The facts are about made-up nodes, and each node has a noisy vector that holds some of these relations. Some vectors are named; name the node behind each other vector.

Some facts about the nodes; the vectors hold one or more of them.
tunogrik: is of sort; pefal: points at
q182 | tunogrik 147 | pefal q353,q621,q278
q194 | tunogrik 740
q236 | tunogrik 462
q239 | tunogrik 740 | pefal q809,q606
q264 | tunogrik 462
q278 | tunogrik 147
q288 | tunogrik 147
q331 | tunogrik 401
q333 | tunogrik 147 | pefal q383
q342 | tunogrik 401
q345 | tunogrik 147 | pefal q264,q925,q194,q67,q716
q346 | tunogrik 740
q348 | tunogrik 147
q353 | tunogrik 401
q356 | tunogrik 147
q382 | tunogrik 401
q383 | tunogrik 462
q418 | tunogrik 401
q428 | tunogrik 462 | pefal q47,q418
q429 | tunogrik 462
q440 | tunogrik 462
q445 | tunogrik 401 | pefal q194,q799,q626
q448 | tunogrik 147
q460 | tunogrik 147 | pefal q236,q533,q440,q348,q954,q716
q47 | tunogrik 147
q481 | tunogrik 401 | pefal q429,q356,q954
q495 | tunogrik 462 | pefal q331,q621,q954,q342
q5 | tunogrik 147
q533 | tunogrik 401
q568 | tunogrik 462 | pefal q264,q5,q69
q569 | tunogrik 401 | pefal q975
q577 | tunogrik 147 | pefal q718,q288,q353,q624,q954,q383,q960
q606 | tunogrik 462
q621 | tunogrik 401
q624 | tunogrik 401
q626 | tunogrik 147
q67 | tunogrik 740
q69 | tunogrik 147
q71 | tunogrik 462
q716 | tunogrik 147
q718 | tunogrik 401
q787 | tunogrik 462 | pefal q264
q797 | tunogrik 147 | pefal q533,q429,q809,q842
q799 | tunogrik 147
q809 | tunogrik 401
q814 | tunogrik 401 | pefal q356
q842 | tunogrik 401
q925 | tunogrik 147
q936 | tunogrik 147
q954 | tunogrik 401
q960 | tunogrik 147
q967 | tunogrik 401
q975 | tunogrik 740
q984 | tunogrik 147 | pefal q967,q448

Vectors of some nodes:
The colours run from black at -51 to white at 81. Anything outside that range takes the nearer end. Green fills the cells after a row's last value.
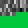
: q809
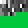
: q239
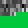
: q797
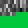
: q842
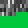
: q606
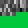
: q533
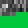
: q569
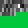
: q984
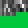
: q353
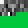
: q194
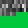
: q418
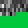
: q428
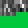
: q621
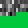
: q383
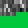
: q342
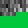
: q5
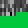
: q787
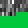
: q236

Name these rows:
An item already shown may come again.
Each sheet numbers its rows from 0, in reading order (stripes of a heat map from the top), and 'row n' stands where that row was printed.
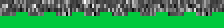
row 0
q569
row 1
q814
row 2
q568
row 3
q975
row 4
q533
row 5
q936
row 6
q345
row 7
q71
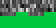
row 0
q345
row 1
q382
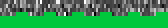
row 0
q809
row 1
q429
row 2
q194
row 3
q346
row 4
q925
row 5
q577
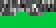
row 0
q577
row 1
q481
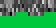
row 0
q495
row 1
q533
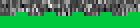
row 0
q460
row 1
q954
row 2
q787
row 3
q445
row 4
q356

